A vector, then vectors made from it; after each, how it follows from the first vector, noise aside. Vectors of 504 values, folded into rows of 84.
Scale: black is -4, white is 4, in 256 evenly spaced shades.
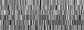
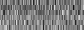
reversed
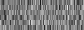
sign-scrambled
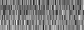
reversed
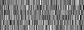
sign-scrambled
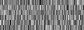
sign-scrambled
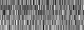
reversed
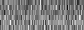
negated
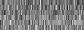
negated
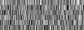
sign-scrambled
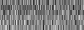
reversed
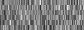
sign-scrambled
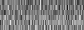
negated
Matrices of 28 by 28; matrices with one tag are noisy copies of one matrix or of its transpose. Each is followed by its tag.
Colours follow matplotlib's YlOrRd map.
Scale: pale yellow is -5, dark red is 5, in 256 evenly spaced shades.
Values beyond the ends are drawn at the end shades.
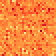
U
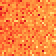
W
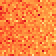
W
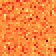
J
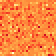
J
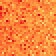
W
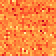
U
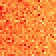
W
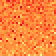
W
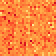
U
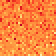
W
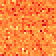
U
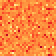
J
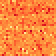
U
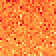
W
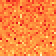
W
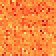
U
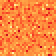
J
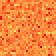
J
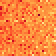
W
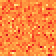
J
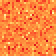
J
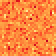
J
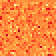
J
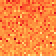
W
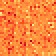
U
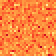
J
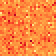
U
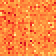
U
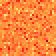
J
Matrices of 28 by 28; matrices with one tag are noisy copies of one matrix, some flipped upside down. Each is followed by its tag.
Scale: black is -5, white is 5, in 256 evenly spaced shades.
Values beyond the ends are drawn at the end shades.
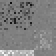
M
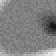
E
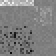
M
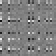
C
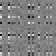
C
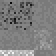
M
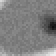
E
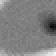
E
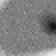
E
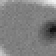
E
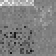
M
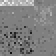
M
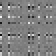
C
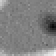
E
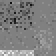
M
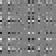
C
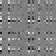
C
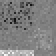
M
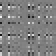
C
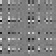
C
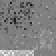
M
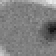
E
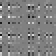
C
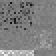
M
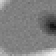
E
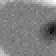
E
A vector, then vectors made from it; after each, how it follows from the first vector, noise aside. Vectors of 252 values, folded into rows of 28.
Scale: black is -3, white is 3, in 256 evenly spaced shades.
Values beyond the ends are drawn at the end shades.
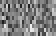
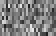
sign-scrambled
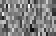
negated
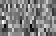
negated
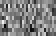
negated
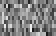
sign-scrambled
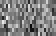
negated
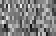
negated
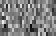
negated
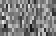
negated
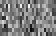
negated
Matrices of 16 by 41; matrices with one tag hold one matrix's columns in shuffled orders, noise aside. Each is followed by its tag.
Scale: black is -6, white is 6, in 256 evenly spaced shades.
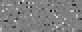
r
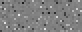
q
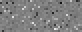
q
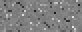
r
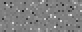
r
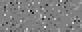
r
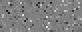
r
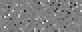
r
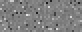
q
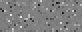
r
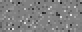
q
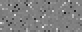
r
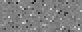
q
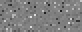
r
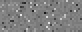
r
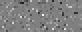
q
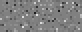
r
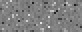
r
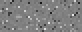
q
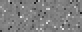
q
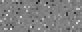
q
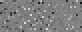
q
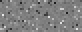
q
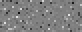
q
